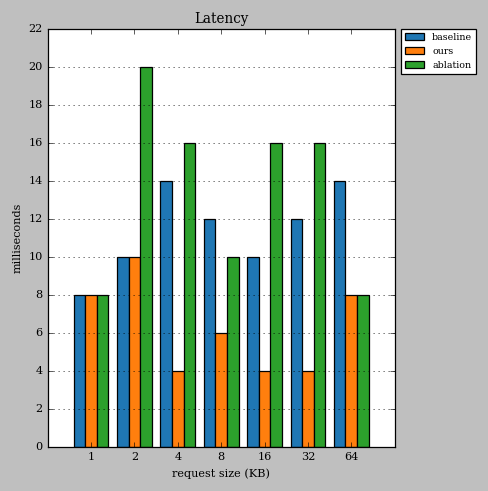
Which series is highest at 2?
ablation
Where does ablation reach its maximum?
2
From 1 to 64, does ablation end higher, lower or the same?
the same
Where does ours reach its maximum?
2
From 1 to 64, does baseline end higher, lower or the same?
higher
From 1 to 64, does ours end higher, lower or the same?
the same
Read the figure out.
Title: Latency
x-axis: request size (KB), ticks 1 2 4 8 16 32 64
y-axis: milliseconds, ticks 0 2 4 6 8 10 12 14 16 18 20 22
Legend: baseline, ours, ablation
Values:
baseline: 8 10 14 12 10 12 14
ours: 8 10 4 6 4 4 8
ablation: 8 20 16 10 16 16 8
